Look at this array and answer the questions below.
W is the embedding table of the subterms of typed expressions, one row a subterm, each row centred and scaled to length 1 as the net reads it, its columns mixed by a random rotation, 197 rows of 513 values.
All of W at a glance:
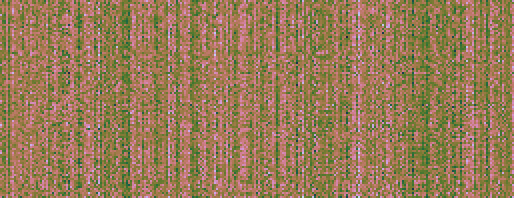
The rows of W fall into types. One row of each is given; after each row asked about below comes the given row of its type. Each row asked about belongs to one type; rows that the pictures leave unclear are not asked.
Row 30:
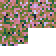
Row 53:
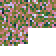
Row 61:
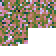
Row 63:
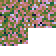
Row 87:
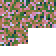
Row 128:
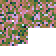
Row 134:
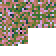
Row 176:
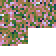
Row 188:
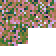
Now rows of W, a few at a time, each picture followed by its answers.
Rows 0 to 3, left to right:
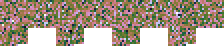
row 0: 128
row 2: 87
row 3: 134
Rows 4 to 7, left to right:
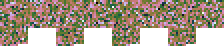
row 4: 176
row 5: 63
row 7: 30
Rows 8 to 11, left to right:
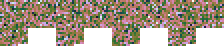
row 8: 176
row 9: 61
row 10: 188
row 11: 134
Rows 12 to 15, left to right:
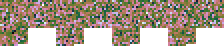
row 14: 30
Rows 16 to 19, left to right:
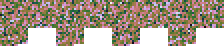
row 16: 63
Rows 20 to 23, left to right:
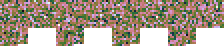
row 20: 53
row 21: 128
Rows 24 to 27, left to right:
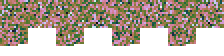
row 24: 188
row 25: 63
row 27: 63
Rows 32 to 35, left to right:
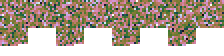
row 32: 176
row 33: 176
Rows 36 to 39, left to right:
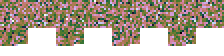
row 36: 128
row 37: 63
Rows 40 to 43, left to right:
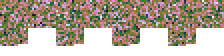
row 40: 63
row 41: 61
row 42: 30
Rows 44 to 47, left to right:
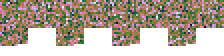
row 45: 176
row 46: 61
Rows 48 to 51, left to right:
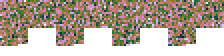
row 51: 87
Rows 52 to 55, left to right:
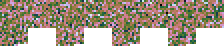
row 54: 176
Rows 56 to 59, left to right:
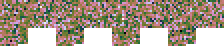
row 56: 188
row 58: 176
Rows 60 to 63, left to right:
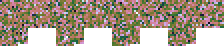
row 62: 188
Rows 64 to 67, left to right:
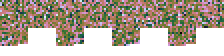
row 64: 61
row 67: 176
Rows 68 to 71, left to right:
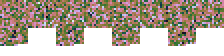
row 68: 87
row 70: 176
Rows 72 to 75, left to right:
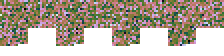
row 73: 134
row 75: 128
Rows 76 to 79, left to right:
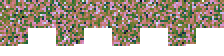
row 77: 61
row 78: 176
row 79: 87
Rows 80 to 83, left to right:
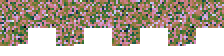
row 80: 128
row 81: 188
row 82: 188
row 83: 128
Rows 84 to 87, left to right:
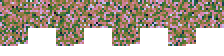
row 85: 63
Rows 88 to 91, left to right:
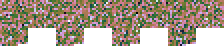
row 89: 128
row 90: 87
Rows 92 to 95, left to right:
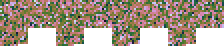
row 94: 61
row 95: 87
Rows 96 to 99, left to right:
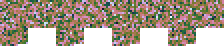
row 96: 30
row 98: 61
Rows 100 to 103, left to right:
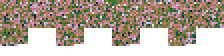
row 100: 30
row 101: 30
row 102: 53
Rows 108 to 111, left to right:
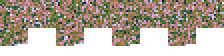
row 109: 61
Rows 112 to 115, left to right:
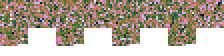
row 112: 176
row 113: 63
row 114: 87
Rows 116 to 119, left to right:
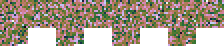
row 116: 128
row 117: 53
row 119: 63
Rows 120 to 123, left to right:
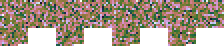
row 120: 176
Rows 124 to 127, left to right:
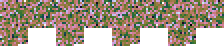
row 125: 30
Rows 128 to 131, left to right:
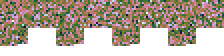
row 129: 63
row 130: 30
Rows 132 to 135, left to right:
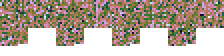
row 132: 61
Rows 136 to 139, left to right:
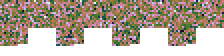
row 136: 53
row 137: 87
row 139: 176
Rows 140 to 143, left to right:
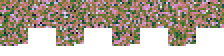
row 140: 63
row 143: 30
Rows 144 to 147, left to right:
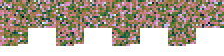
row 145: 53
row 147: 63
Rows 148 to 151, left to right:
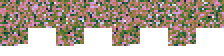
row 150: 128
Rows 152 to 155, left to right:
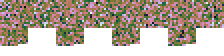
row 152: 30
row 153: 30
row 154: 63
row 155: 87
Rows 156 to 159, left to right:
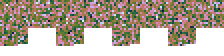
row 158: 61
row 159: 128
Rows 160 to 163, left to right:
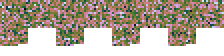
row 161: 87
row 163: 63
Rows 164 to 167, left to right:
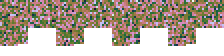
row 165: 87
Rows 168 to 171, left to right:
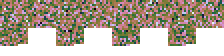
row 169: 87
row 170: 87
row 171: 188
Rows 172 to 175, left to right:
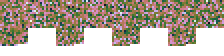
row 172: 30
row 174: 134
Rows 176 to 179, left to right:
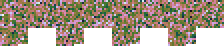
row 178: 176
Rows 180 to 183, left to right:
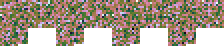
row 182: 134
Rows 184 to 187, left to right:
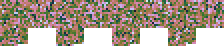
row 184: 188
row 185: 30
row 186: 63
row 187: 61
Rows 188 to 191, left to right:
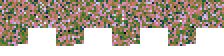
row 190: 176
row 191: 128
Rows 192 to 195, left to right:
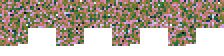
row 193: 134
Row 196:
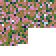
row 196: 128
